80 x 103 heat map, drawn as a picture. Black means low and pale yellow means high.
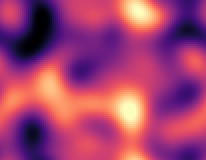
Average level on the scale: 50%. Ninth with the lowest average: top left. Lone odd cells: none. Histogram: bell-shaped. Ninth with the highest average: bottom middle. Grain: smooth.
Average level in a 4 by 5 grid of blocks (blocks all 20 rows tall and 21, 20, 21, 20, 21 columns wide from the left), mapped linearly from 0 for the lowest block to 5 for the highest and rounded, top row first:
0 0 3 5 0
0 2 1 2 2
4 5 5 4 1
0 2 3 4 2
